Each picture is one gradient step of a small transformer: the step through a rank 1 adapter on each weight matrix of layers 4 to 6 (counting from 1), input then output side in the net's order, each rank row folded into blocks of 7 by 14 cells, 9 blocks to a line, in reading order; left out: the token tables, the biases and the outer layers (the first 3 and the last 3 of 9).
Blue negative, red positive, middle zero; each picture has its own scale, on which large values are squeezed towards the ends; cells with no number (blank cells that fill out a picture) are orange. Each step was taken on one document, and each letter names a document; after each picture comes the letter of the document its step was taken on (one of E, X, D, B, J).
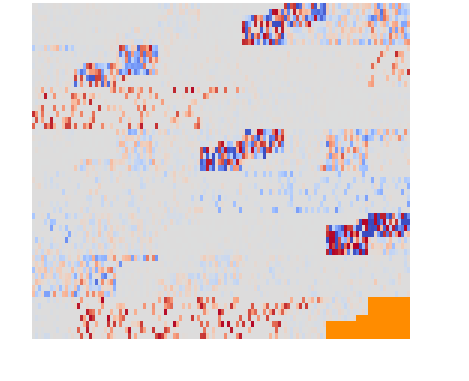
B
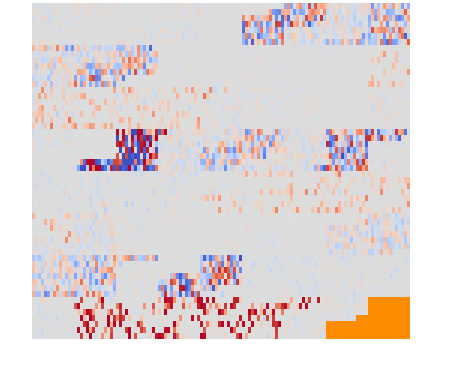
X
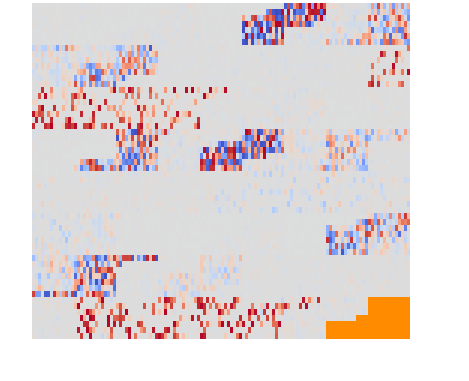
X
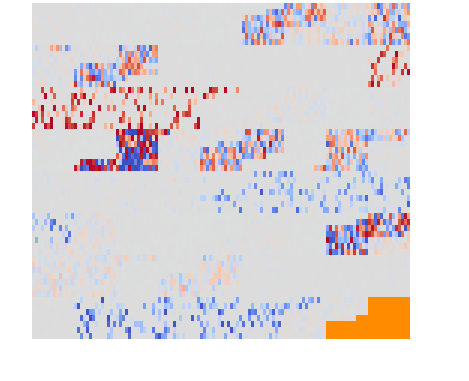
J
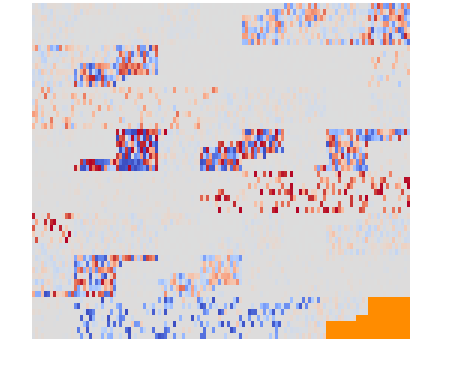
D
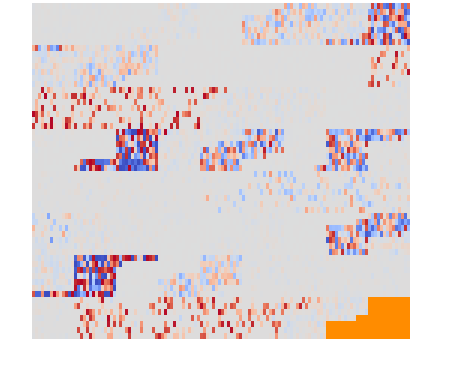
D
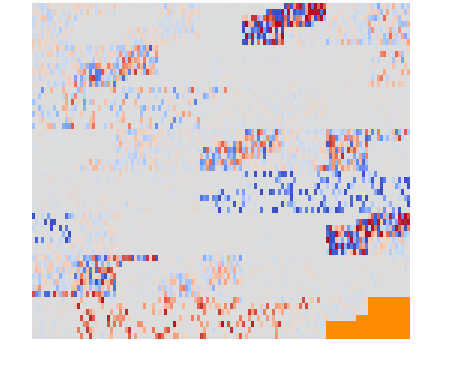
X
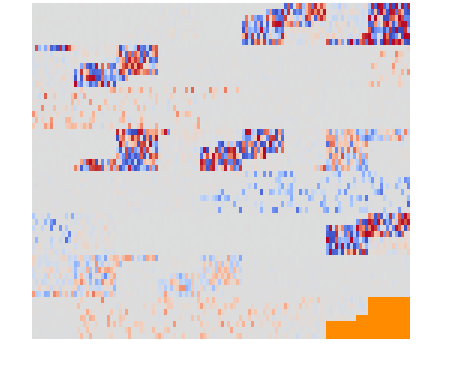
J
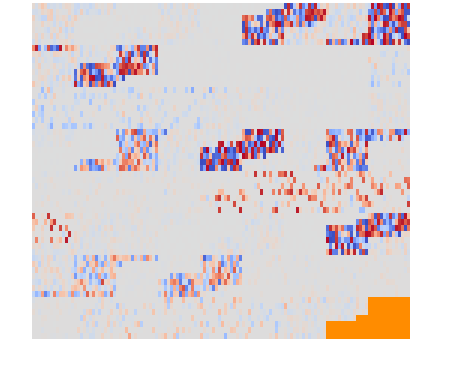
D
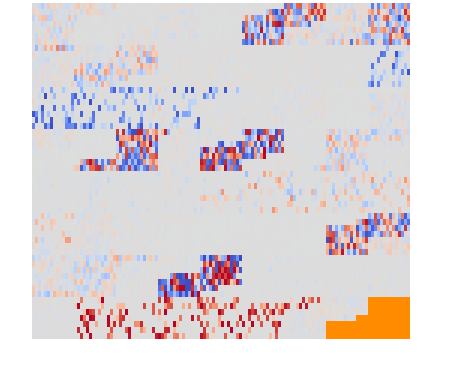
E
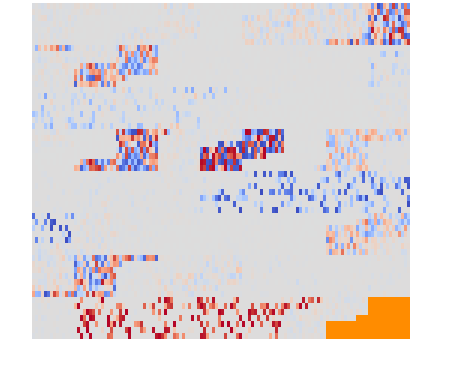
E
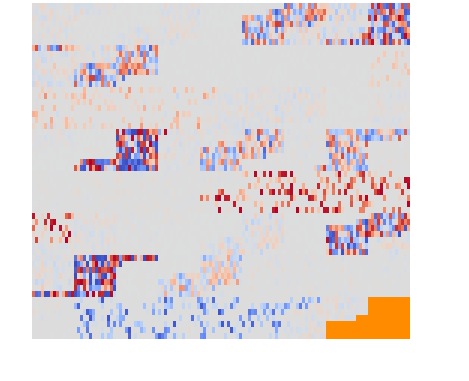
D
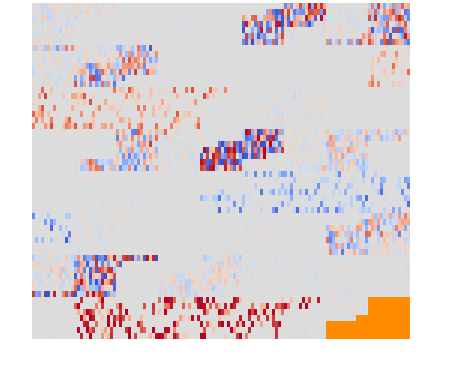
X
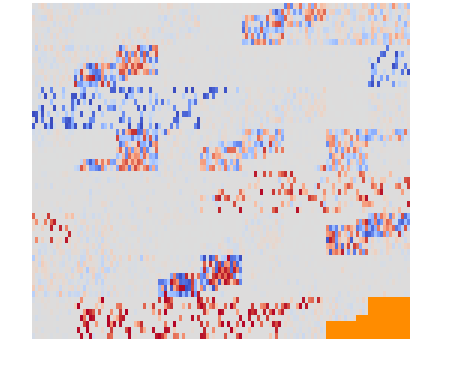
E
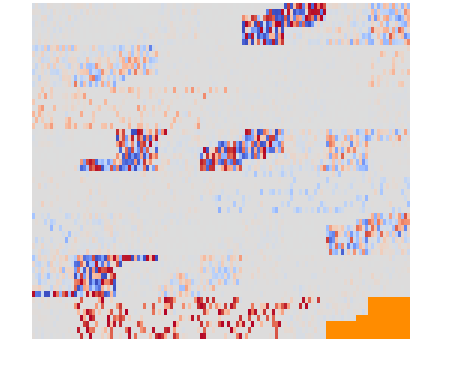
X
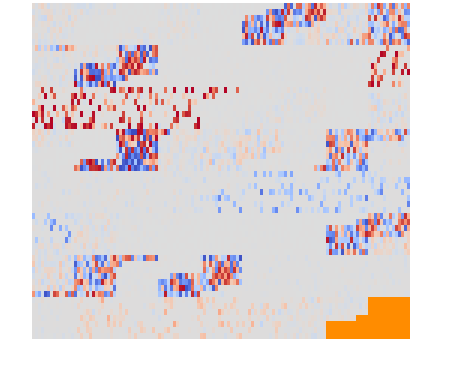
J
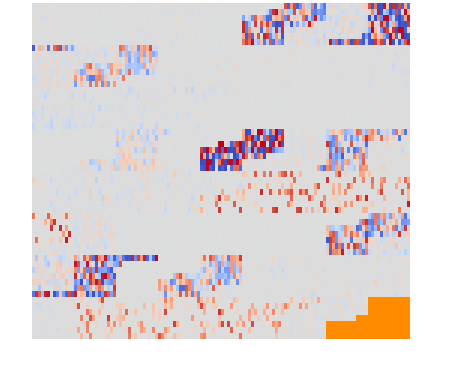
B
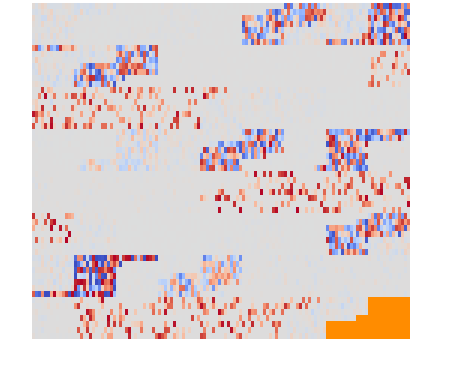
D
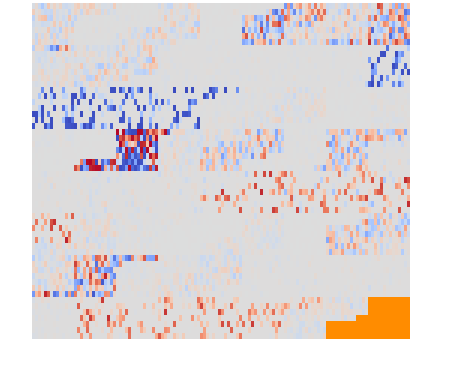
E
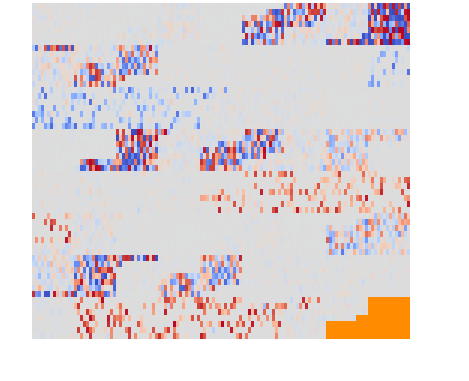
X
